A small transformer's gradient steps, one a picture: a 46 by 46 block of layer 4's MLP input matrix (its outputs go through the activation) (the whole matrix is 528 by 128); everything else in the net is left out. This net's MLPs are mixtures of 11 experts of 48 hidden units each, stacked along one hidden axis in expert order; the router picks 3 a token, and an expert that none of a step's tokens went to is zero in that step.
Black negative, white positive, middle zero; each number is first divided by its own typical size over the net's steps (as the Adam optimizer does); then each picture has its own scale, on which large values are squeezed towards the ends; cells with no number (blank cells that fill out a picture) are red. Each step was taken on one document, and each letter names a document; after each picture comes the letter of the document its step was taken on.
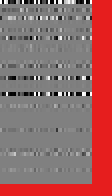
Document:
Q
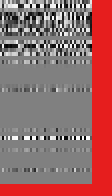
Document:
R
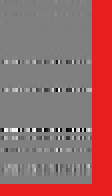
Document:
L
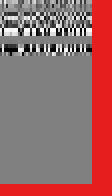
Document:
R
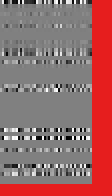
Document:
L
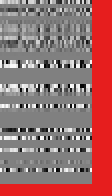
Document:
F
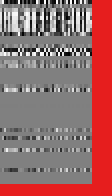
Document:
R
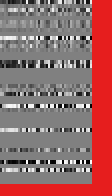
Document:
F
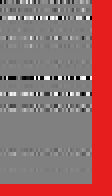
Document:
Q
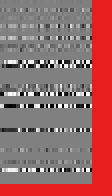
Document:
F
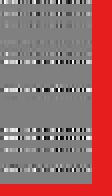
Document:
L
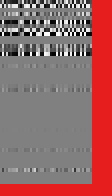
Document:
R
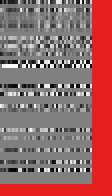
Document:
F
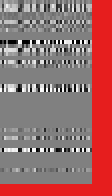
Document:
R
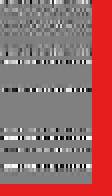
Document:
L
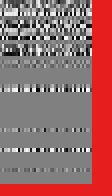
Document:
R
